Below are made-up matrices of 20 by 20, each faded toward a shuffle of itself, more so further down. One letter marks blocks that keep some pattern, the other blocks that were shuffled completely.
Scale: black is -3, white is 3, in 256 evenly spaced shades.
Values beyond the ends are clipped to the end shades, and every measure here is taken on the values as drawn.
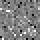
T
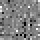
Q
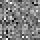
Q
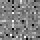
Q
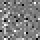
Q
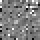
Q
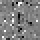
Q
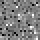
T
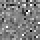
Q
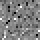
T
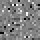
T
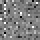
Q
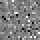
T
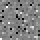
T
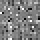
Q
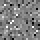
T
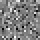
T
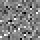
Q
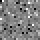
T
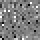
Q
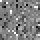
Q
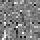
Q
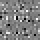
Q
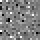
Q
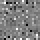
Q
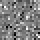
Q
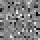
Q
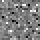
T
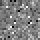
T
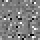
Q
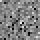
T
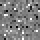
T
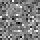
Q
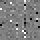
Q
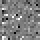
Q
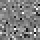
Q
